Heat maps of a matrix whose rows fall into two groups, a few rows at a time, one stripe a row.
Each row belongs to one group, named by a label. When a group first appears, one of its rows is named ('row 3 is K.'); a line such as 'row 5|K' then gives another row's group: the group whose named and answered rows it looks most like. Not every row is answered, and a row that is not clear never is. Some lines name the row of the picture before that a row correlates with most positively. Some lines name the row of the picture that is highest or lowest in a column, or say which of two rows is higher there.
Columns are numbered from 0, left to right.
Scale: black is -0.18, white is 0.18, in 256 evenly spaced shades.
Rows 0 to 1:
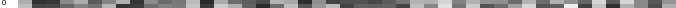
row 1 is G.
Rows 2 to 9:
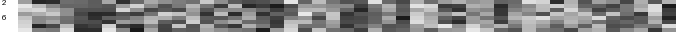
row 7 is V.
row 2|G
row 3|V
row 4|V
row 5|V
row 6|V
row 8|G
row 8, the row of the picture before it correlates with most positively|1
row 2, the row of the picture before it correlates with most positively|1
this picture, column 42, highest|5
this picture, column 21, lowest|6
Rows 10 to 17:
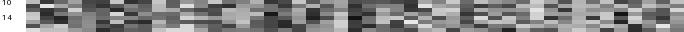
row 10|G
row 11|V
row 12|G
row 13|G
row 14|G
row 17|V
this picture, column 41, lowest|17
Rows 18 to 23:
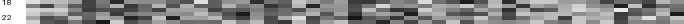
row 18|V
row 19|G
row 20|V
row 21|V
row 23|G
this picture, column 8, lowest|22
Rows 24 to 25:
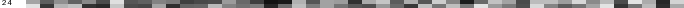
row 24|G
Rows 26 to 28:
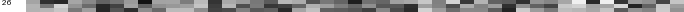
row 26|G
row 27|V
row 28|V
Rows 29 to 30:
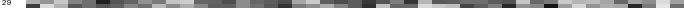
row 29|V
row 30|V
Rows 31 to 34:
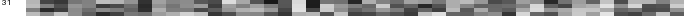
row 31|G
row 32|G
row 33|G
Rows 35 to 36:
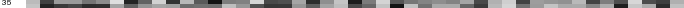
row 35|G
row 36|G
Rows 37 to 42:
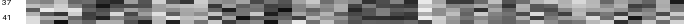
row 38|V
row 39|V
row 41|V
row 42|G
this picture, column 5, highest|42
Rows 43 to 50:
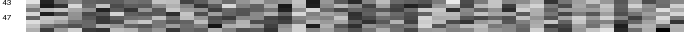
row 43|G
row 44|G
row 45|V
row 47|V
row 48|V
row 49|G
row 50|G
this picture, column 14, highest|44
